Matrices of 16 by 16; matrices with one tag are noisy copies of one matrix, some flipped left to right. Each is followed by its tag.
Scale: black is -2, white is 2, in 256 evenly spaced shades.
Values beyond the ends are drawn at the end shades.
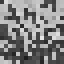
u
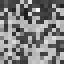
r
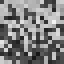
u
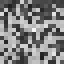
r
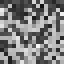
r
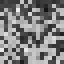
r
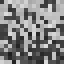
u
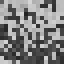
u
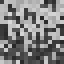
u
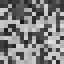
r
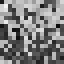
u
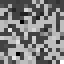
r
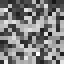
r
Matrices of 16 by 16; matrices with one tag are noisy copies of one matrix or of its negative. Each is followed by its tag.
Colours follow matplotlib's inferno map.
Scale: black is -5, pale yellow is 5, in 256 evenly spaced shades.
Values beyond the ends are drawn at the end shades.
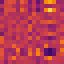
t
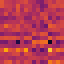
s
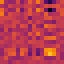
t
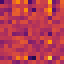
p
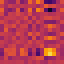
t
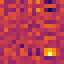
t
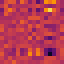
t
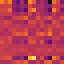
p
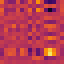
t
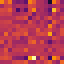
p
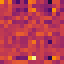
p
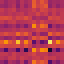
s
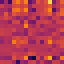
p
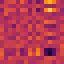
t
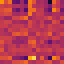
p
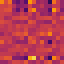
p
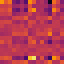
p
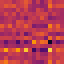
s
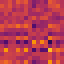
s
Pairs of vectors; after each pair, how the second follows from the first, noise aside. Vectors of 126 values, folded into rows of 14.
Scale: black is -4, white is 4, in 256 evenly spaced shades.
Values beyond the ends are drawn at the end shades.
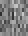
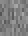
shrunk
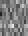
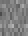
shrunk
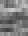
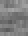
shrunk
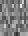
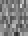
copied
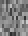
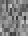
copied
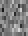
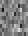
copied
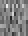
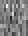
copied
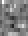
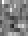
copied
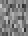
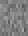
shrunk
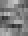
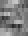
copied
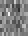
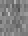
shrunk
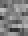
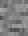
shrunk
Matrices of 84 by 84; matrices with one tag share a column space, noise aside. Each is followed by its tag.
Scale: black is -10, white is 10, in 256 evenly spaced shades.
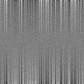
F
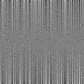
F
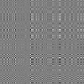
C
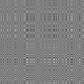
C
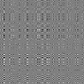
C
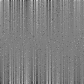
F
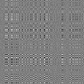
C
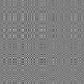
C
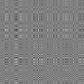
C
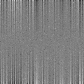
F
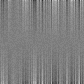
F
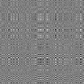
C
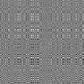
C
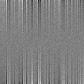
F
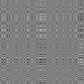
C
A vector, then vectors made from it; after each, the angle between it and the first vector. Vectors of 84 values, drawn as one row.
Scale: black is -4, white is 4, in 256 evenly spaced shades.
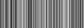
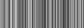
nearly opposite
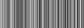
partly opposed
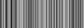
nearly parallel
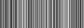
nearly parallel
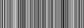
partly opposed
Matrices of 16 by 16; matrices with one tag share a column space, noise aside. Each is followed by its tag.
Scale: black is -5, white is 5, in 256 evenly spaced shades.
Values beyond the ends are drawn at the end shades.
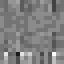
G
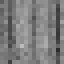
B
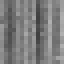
B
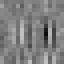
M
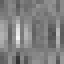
M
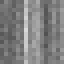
B
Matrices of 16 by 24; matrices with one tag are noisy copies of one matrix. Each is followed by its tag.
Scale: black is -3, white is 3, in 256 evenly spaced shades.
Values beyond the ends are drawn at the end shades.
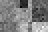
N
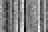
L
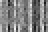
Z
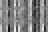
Z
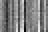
L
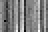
L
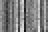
L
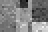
N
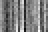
L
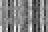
Z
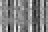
Z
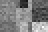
N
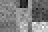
N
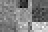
N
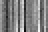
L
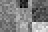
N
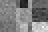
N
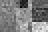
N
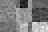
N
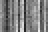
L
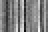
L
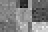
N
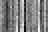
L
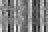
Z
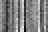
L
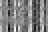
Z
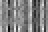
Z
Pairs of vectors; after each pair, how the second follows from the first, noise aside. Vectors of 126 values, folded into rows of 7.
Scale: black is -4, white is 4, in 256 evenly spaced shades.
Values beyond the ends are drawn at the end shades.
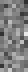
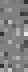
partly zeroed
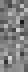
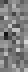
shuffled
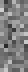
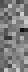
shuffled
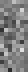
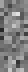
shuffled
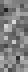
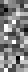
scaled up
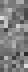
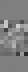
partly zeroed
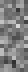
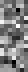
scaled up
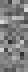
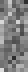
shuffled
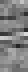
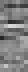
wrapped around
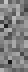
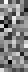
scaled up
